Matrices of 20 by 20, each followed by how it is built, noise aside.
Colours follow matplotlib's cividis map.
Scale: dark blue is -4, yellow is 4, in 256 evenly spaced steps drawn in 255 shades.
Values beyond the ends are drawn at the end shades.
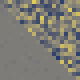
upper triangular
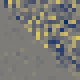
upper triangular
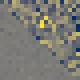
upper triangular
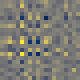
low rank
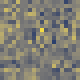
low rank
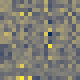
low rank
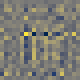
low rank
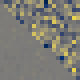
upper triangular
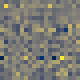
low rank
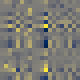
low rank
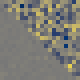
upper triangular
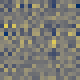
low rank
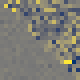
upper triangular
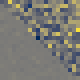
upper triangular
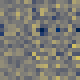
low rank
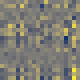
low rank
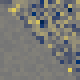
upper triangular
